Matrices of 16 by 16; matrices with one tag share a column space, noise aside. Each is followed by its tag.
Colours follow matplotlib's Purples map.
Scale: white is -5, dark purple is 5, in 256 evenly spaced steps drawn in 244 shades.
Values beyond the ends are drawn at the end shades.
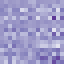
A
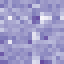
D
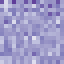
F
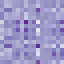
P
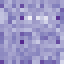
D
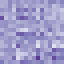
A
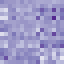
A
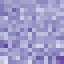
A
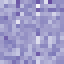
F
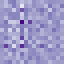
P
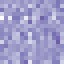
D
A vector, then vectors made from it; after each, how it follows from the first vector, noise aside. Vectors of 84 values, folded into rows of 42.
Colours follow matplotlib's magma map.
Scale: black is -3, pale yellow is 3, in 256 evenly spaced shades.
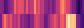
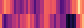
negated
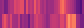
shrunk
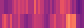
shrunk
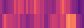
shrunk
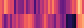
negated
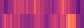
shrunk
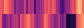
negated
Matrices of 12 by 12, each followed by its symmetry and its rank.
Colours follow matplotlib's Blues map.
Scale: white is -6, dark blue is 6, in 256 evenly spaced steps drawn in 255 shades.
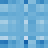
neither, rank one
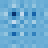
symmetric, rank one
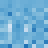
neither, rank two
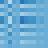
neither, rank one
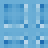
symmetric, rank one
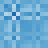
symmetric, rank two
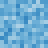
antisymmetric, full rank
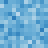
antisymmetric, full rank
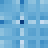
symmetric, rank one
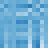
neither, rank two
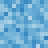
antisymmetric, full rank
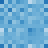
symmetric, rank two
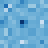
symmetric, rank two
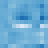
neither, rank two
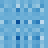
neither, rank one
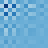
symmetric, rank one
